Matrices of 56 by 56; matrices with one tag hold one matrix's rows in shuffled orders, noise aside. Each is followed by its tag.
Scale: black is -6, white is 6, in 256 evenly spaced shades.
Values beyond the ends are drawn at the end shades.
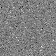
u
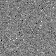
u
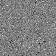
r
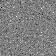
u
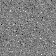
u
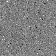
r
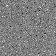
r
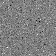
r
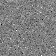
u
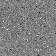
r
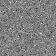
u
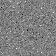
u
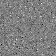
u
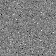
u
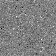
u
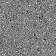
r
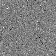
r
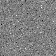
u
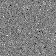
r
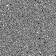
r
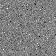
r
